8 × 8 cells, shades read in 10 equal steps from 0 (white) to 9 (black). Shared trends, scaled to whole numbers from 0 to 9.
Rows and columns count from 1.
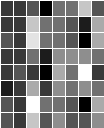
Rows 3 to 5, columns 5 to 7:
5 6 9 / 4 4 4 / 3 5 0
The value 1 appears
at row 3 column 3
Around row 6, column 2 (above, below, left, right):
6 7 8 3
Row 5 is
7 6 7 9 3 5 0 7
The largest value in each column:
8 7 7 9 5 6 9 7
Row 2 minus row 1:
0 0 -4 -4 0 1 6 -3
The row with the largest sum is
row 1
